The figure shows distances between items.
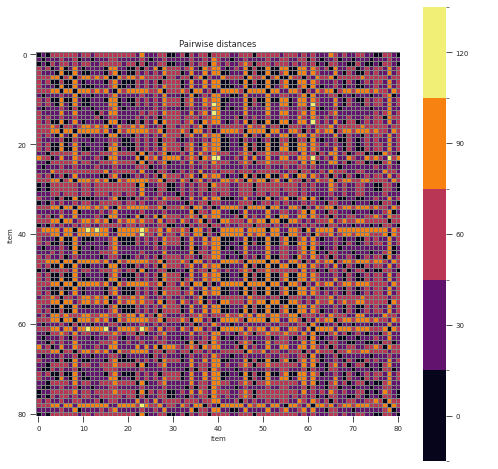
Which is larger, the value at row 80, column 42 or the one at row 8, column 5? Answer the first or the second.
the first
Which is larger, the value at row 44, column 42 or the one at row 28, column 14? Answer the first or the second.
the second
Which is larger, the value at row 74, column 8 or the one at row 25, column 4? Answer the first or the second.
the first
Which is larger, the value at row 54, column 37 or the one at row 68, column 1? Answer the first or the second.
the second
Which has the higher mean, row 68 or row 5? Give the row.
5
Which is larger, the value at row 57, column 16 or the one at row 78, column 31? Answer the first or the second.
the first
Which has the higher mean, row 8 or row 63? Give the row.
8
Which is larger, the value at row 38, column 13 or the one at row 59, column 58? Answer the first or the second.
the second
